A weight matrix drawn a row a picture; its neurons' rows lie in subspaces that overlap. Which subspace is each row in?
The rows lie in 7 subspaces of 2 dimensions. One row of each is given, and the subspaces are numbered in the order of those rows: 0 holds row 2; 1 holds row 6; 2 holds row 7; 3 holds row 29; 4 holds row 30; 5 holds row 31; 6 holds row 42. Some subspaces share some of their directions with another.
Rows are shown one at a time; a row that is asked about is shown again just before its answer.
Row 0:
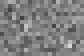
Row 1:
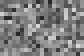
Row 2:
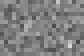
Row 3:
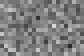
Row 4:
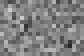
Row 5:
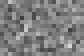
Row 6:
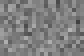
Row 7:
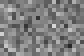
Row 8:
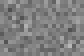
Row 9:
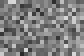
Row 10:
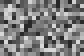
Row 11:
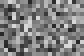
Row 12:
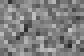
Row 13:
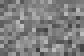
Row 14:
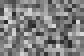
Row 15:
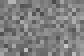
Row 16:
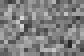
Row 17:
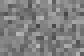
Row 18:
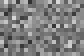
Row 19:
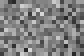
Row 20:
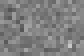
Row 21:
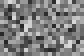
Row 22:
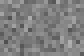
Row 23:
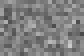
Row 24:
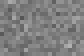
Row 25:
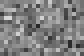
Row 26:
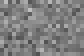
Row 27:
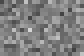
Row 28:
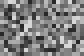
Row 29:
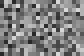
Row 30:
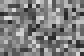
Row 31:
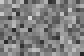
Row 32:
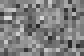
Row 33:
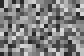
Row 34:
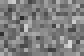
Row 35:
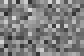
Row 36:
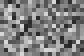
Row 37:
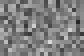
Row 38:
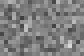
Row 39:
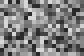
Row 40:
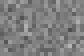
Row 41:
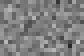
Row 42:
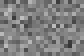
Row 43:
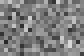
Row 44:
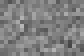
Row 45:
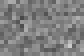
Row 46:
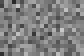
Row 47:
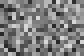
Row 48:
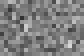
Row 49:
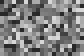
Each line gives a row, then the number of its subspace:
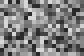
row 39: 6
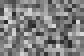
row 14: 1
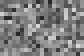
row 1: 4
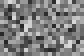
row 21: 3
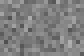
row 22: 5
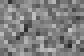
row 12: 6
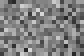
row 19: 0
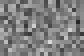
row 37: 1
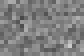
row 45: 2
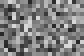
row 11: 2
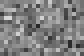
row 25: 4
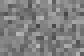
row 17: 4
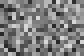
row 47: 2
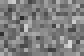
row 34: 3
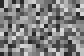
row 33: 3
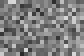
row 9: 0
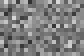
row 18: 6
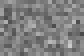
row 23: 1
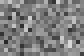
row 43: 5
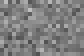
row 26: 6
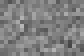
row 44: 2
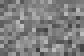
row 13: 2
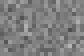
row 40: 1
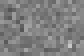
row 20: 4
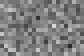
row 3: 2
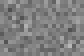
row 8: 1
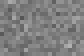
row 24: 0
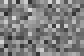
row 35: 6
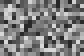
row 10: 0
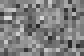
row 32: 4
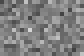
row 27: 5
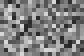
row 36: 3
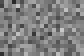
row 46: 3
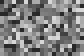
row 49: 5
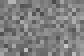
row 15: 0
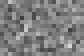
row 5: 6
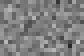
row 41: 0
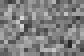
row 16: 2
